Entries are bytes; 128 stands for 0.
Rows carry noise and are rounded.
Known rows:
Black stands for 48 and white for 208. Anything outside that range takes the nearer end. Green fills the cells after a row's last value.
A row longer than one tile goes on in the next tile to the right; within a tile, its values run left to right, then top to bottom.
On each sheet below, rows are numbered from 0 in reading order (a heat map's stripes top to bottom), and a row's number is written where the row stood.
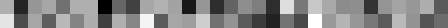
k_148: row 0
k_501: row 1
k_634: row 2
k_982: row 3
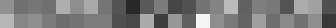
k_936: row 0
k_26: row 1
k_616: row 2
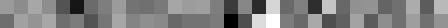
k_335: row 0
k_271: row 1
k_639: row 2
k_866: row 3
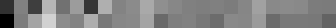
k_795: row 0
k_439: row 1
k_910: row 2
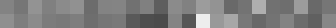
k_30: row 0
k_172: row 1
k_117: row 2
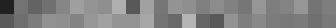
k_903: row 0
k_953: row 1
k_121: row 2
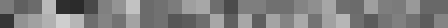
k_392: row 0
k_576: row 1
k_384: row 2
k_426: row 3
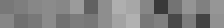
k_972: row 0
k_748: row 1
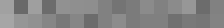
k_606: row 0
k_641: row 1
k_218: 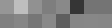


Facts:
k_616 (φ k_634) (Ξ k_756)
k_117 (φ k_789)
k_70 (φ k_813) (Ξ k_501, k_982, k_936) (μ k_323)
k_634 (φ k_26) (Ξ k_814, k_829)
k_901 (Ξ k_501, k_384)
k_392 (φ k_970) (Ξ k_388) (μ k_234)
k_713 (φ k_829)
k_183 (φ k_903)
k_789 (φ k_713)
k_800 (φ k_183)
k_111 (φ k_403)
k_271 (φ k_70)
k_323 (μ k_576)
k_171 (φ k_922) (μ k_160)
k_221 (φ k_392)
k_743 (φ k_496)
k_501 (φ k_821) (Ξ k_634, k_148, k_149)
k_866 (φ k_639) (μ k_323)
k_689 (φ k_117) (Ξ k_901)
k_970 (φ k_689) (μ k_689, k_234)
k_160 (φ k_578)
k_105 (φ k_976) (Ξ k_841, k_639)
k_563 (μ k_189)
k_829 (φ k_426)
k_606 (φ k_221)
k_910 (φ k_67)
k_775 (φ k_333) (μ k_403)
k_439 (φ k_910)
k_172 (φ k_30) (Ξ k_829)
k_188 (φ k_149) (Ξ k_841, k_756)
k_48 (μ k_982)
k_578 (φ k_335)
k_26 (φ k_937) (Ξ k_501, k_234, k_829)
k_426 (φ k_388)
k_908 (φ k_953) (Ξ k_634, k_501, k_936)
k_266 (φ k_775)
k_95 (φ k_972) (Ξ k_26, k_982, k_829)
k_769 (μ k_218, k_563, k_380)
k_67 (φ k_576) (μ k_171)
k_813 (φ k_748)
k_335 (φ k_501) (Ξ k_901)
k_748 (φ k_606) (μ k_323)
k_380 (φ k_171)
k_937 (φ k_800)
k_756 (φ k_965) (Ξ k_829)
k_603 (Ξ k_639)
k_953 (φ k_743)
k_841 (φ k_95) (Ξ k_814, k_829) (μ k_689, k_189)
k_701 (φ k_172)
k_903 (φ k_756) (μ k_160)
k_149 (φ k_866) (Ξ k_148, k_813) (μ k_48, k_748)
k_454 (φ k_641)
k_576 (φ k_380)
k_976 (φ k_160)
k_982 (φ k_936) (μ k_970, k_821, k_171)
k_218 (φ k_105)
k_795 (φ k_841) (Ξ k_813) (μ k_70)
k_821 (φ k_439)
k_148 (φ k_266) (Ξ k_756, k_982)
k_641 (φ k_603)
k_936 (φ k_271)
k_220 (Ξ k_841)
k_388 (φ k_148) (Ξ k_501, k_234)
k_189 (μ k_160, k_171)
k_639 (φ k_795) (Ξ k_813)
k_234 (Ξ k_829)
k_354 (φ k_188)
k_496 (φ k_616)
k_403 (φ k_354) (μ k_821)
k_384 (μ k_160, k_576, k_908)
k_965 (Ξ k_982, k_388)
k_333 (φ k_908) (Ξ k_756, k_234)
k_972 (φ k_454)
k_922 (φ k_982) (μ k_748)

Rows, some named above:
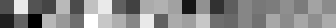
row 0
k_841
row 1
k_501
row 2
k_189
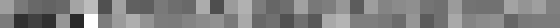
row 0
k_756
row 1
k_70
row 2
k_323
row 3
k_266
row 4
k_271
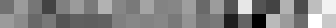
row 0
k_922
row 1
k_354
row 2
k_841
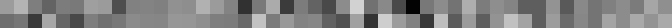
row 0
k_220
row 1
k_67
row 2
k_965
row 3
k_689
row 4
k_970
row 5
k_189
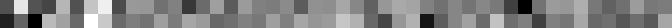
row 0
k_841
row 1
k_769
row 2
k_563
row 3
k_775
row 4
k_901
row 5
k_323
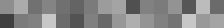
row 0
k_105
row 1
k_908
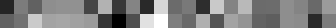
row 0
k_149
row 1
k_639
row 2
k_48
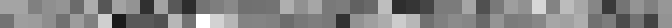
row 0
k_160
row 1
k_234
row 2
k_936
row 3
k_392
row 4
k_171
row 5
k_748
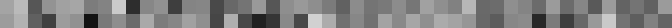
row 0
k_403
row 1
k_333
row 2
k_829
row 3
k_189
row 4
k_48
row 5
k_603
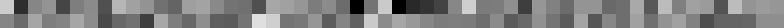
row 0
k_333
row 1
k_188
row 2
k_813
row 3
k_388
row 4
k_380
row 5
k_866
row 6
k_814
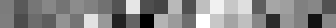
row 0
k_95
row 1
k_841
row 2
k_821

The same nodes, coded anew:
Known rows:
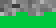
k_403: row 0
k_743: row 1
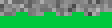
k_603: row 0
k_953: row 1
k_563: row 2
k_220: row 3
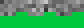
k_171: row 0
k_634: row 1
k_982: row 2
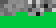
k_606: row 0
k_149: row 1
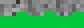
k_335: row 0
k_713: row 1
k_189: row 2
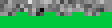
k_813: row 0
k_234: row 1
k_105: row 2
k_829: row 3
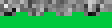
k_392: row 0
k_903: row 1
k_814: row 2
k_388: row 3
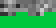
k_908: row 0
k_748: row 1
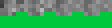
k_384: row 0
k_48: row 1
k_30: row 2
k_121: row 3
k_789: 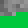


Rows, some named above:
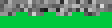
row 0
k_813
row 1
k_756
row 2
k_795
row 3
k_70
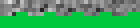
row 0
k_689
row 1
k_769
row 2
k_95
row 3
k_95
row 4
k_576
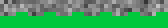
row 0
k_105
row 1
k_982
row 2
k_48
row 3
k_160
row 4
k_172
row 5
k_866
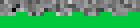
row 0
k_380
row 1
k_67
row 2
k_775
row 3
k_616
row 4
k_821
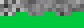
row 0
k_841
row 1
k_271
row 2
k_982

